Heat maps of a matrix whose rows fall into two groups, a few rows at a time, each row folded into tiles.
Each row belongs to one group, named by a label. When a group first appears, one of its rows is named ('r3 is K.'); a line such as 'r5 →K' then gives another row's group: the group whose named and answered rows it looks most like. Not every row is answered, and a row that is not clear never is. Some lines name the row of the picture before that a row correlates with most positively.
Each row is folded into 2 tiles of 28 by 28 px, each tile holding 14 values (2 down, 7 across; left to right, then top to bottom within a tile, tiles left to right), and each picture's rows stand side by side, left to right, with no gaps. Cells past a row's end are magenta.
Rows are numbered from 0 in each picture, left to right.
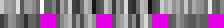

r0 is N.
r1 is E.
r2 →E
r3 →N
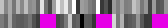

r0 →N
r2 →N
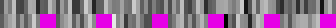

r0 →E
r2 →N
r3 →E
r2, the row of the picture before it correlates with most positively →2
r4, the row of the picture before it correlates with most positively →1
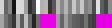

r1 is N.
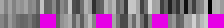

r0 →N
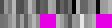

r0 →E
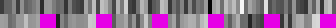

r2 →E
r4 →N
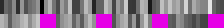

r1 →E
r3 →N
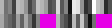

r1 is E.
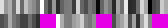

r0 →N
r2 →E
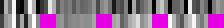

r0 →E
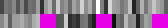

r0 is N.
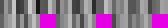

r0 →E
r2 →E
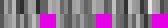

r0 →E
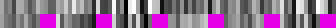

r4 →E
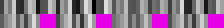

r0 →E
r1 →E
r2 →E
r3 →E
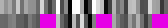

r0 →N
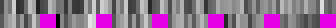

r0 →E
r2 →E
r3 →E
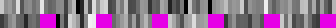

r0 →N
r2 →E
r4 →N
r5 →N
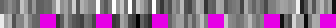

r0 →N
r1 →N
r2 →N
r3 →E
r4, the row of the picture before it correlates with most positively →3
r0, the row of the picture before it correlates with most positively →5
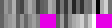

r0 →E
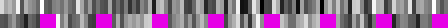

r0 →N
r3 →E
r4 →E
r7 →N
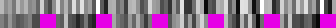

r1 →N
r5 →N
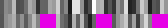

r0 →E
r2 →E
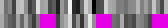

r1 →E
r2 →N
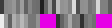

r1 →N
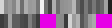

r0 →N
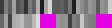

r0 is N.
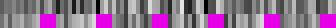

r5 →E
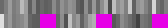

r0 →N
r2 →N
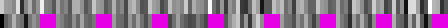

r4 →E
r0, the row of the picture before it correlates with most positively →2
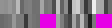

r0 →N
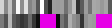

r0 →N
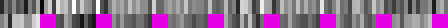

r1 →N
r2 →N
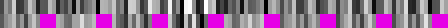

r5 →E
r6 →E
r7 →E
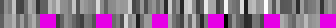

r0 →E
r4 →N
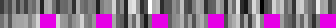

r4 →E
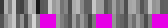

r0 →E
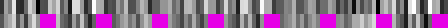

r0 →E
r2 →E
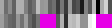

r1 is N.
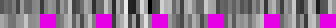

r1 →E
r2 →E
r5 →E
